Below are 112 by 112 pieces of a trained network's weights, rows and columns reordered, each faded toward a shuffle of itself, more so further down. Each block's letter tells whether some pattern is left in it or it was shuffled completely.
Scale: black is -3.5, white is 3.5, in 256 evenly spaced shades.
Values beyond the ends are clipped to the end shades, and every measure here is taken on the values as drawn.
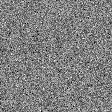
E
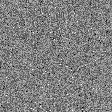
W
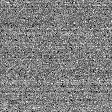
W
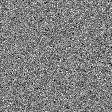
E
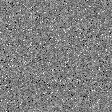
W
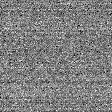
W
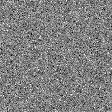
W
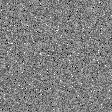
W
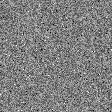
W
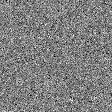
E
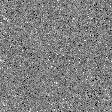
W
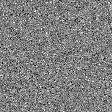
W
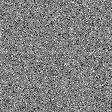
E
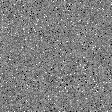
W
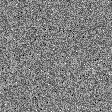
W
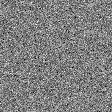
E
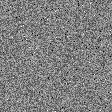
E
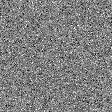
E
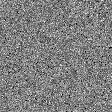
E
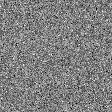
E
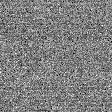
W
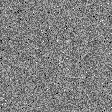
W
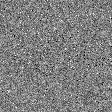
E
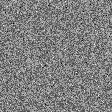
E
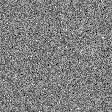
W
